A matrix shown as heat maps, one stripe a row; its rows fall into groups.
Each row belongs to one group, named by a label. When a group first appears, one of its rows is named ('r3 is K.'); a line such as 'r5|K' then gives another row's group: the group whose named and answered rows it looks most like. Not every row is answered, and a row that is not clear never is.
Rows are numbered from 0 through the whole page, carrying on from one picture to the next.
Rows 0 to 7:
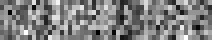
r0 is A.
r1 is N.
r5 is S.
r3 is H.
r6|A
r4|N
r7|A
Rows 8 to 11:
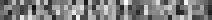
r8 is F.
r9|N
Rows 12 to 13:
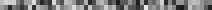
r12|H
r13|N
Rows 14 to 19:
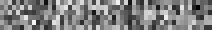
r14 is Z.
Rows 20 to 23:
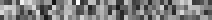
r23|N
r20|F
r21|H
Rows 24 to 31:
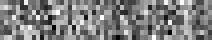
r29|F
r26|A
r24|A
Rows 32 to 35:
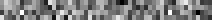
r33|H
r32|H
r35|Z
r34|S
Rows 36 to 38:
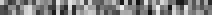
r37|F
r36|Z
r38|F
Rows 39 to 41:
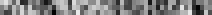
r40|S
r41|F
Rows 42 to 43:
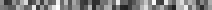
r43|A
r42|A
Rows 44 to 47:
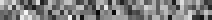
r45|Z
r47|F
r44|H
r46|A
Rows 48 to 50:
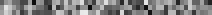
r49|H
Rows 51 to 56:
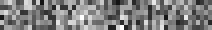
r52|F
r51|H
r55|Z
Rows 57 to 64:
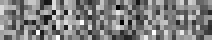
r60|H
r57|H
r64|A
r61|Z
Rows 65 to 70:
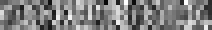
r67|Z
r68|Z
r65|F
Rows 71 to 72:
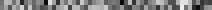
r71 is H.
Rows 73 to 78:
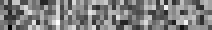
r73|S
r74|A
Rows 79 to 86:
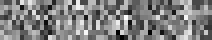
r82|F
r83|Z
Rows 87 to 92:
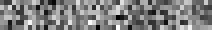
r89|N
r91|N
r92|A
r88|Z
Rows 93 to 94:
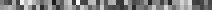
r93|F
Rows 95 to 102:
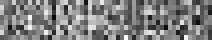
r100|N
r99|S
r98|S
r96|Z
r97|Z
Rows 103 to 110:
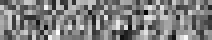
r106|Z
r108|Z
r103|F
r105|H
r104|Z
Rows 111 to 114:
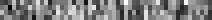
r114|N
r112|N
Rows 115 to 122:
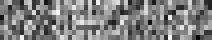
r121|N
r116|N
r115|N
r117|A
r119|S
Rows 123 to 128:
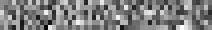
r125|Z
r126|Z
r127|S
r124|F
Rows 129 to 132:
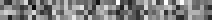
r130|N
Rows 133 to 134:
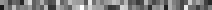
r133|N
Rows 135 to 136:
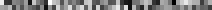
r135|A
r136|Z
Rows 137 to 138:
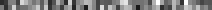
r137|F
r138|F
